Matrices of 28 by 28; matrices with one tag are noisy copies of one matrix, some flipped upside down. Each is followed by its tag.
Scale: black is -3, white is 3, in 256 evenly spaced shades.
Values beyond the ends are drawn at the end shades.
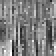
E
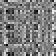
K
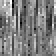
E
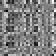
K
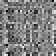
K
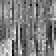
E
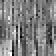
E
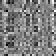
K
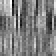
E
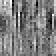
E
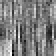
E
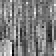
E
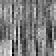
E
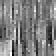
E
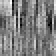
E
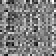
K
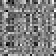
K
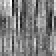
E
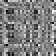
K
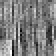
E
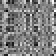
K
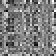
K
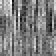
E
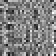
K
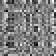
K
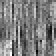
E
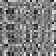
K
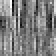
E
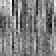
E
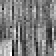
E
